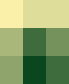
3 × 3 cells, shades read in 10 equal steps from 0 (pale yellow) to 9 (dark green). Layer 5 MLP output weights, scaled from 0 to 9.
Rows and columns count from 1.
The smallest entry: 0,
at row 1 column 1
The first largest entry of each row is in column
2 2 2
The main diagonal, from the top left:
0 7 7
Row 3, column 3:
7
